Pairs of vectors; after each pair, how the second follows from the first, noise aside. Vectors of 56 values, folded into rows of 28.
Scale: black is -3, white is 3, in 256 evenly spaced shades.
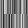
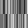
shuffled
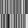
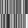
copied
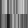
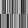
sign-scrambled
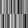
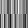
sign-scrambled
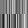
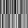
shuffled
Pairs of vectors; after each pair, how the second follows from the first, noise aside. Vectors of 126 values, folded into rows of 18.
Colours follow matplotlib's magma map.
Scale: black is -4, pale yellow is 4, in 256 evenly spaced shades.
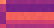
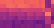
wrapped around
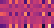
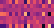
copied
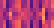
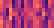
reversed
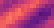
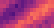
reversed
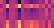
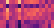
negated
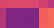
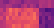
negated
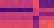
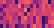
shuffled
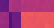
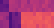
copied
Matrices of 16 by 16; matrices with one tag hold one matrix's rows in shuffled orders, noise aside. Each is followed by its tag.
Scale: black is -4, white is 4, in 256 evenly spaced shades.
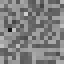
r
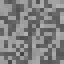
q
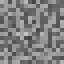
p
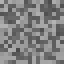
q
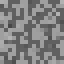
q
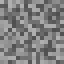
q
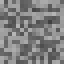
r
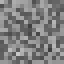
p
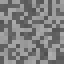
p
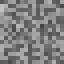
q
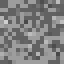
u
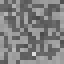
r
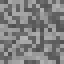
u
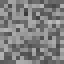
u
